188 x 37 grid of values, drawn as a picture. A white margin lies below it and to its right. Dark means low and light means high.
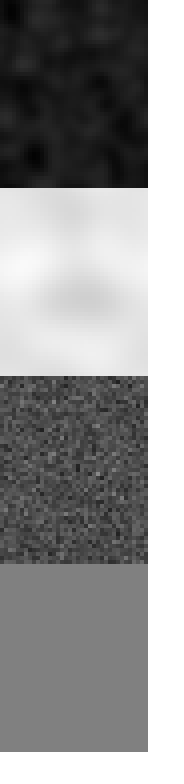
It is made of 4 by 1 panels. Panel 1,1: very low, blotchy, faint in contrast. Panel 2,1: very high, smooth, faint in contrast. Panel 3,1: low, fine-grained. Panel 4,1: middling, flat.
